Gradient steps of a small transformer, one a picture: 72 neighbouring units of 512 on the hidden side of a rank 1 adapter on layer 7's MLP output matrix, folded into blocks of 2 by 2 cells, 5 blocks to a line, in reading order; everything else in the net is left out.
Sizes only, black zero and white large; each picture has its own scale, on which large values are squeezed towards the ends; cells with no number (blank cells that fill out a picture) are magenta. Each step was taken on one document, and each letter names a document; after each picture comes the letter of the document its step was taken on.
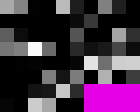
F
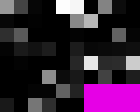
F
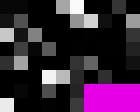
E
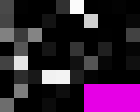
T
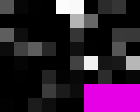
F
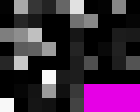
E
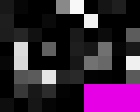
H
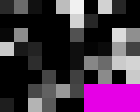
F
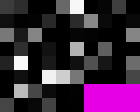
T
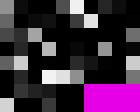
T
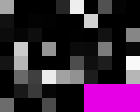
H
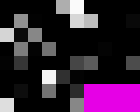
E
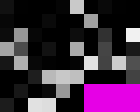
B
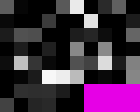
B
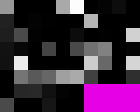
H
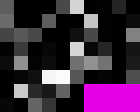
B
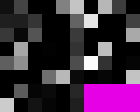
B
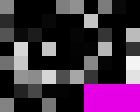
H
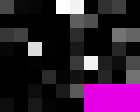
F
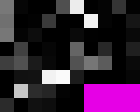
B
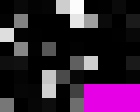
E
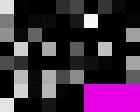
T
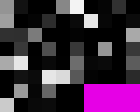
T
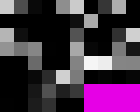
F
